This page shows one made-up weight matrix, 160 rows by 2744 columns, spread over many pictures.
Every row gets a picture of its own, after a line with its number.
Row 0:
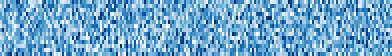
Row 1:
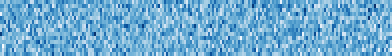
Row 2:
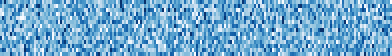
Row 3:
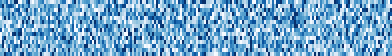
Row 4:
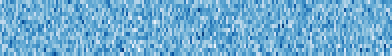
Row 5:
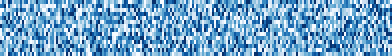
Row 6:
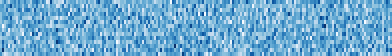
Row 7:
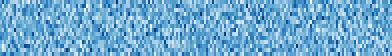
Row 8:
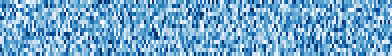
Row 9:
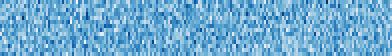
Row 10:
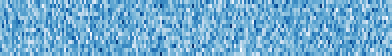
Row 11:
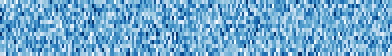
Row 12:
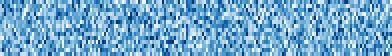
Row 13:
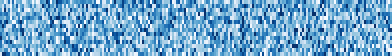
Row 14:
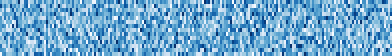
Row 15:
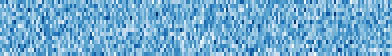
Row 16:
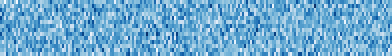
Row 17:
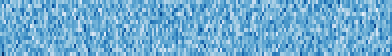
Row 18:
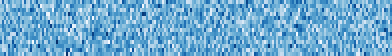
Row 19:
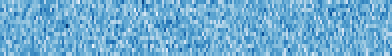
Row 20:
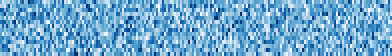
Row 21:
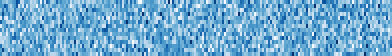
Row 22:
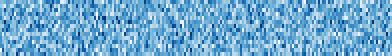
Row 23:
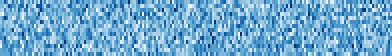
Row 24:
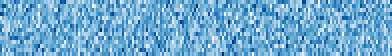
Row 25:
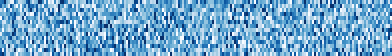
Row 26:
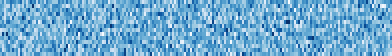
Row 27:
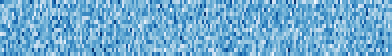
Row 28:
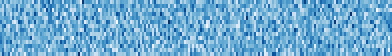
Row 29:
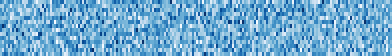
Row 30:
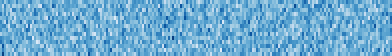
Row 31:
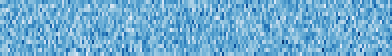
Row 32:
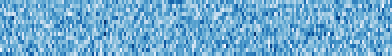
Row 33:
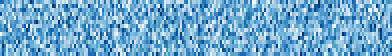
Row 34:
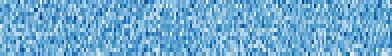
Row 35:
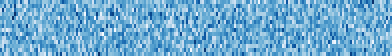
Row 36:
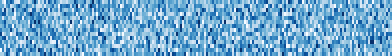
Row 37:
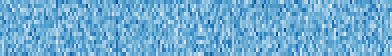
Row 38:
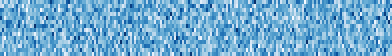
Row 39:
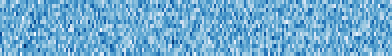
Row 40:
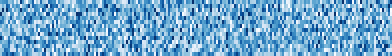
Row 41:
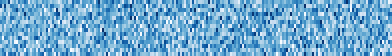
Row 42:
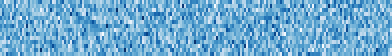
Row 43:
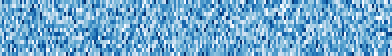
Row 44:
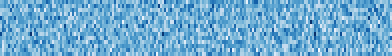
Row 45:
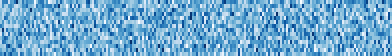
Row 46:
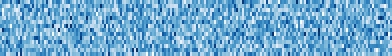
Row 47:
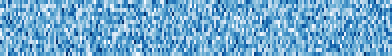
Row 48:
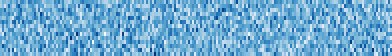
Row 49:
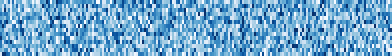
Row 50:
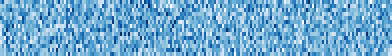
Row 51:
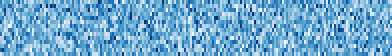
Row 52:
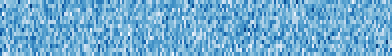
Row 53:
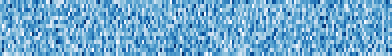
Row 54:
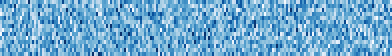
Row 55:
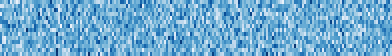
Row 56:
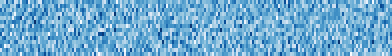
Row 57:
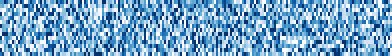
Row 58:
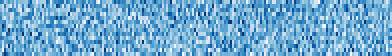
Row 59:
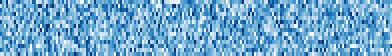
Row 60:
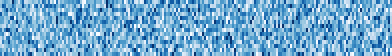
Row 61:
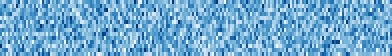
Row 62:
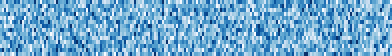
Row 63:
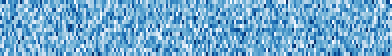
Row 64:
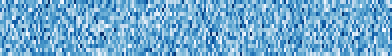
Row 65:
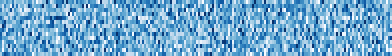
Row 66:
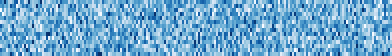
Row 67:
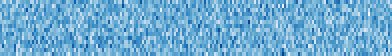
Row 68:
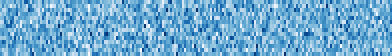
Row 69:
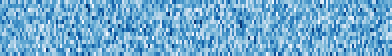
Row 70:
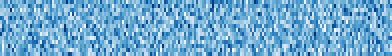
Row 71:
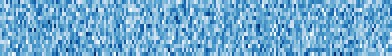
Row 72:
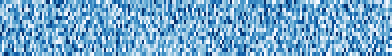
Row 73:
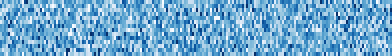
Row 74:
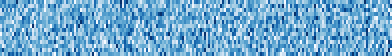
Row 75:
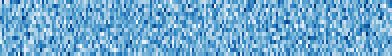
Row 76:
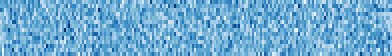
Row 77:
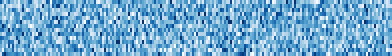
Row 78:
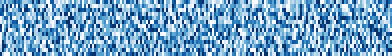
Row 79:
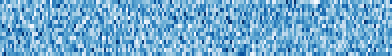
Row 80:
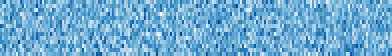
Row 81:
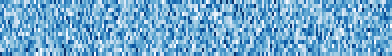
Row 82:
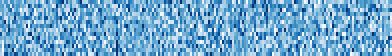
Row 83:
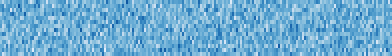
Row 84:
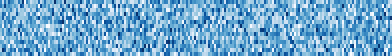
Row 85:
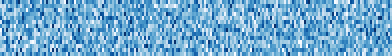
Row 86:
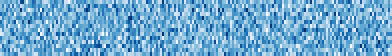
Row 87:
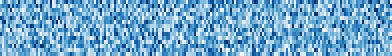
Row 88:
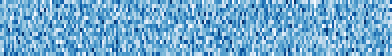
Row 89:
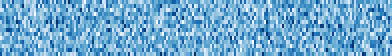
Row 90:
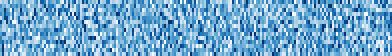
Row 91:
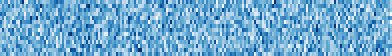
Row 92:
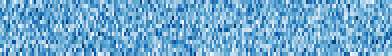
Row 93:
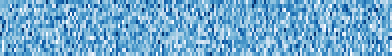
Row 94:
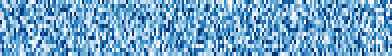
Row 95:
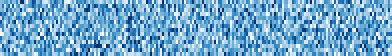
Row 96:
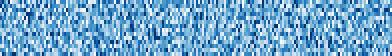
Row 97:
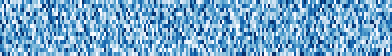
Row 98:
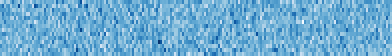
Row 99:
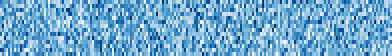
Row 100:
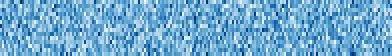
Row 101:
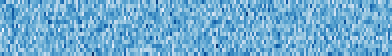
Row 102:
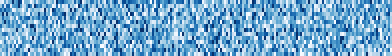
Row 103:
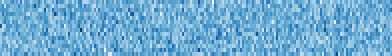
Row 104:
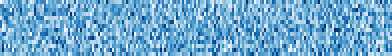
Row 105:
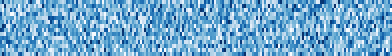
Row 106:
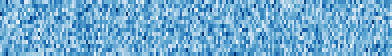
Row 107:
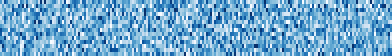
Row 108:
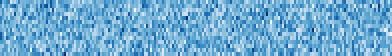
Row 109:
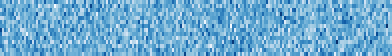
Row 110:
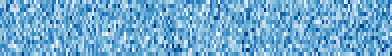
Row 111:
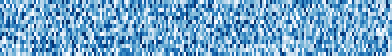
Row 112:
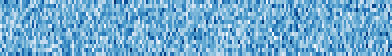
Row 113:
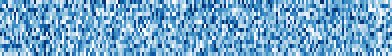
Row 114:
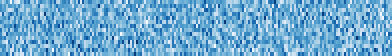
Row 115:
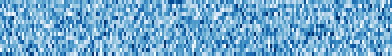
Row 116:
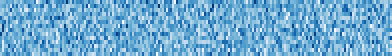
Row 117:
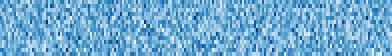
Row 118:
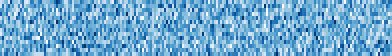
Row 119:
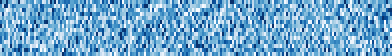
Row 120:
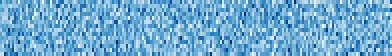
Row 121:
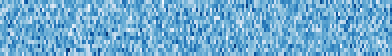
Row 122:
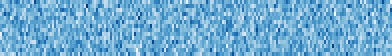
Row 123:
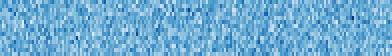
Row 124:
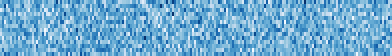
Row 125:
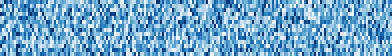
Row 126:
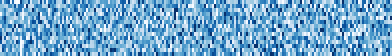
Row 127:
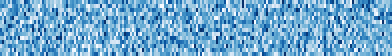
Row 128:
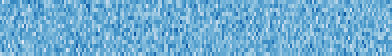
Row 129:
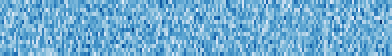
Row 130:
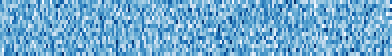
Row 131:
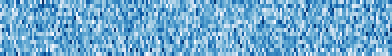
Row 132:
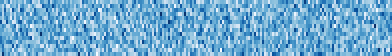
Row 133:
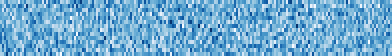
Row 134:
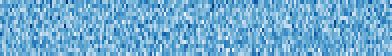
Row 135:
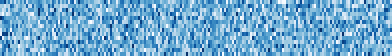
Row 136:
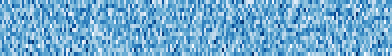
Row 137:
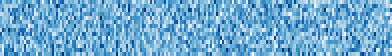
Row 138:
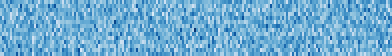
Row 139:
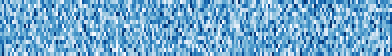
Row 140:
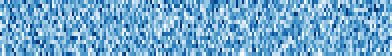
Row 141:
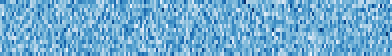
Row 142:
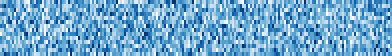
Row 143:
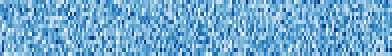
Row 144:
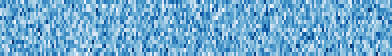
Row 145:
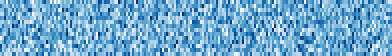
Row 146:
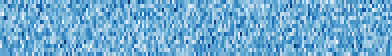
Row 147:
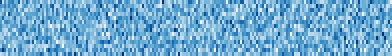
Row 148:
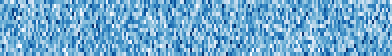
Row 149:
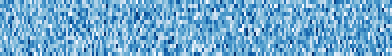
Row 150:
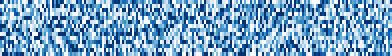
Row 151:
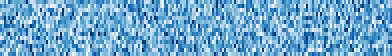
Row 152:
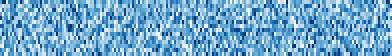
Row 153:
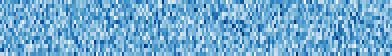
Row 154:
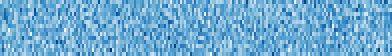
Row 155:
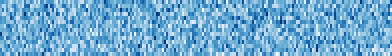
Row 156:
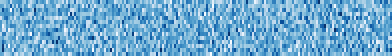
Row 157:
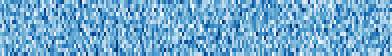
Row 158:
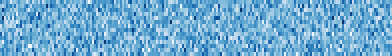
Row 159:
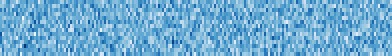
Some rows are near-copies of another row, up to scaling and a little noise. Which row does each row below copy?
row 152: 63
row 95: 86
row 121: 73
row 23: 146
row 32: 115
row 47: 5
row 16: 11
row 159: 39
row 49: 13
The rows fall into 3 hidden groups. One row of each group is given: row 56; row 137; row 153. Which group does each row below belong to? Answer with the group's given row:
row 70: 137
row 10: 153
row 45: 56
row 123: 153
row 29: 137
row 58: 137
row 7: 153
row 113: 153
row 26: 56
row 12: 153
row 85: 56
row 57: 56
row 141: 56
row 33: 137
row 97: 137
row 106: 153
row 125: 56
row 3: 56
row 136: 153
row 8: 153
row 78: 137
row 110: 153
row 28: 137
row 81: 153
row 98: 137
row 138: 56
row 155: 153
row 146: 56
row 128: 153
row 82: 137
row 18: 153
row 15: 153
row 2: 56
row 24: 56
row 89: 153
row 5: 153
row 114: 56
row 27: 137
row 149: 153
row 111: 56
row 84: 153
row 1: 137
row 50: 56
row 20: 153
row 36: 56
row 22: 56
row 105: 137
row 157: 137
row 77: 137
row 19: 153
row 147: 153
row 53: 137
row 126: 56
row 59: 153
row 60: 153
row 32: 153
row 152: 56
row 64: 56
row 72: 137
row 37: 137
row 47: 153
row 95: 153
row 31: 153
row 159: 56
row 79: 137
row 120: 137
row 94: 137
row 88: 137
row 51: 153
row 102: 137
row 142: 153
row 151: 153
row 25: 56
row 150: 137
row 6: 137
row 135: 56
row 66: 56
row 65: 137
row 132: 137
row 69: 153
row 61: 56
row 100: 56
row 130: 137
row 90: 137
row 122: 153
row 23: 56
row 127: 153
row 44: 137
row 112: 56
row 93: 137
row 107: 56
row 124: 153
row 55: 56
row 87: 137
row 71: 153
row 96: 153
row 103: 137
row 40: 153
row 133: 56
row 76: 137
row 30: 137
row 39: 56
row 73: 153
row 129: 153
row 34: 56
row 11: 56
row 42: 56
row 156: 137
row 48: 153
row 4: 153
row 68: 153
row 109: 56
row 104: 137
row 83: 137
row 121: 153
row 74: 56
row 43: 153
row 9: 56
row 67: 56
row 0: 56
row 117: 153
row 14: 153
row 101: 56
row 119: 153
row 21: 56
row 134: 137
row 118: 153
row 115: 153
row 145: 153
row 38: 56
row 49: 137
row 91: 153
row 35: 56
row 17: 137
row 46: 56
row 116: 137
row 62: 153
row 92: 56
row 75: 56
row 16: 56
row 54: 56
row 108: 153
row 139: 137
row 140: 137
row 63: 56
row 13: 137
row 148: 56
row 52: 56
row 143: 137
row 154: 137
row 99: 153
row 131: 56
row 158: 153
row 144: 153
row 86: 153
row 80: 56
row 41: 153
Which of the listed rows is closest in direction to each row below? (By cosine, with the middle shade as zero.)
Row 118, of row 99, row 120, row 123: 120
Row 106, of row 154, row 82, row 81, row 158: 81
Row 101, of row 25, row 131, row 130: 25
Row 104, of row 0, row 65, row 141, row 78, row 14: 78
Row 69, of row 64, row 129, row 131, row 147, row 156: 129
